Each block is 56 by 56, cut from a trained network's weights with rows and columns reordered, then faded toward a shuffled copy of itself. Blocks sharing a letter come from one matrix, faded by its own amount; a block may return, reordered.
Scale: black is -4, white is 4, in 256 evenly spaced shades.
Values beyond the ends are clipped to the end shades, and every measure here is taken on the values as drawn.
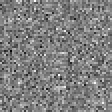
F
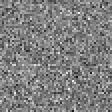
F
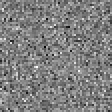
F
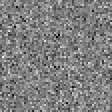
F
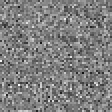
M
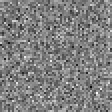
F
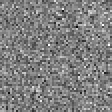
F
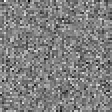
F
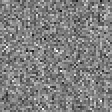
F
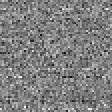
M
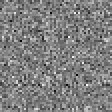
M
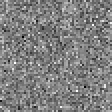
F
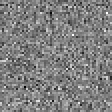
M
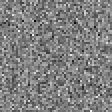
F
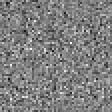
F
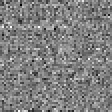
M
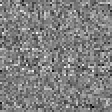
M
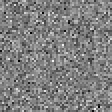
F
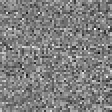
M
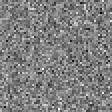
F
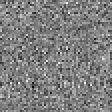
M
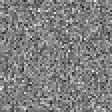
F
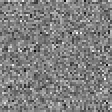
M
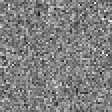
F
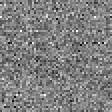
M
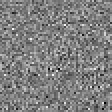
M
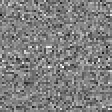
M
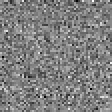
M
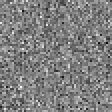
F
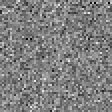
F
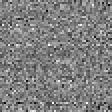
M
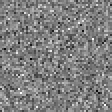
F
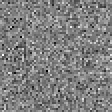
F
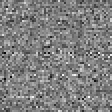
M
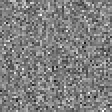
F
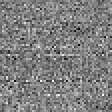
M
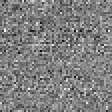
M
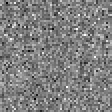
F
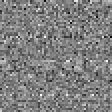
M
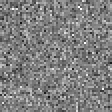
F
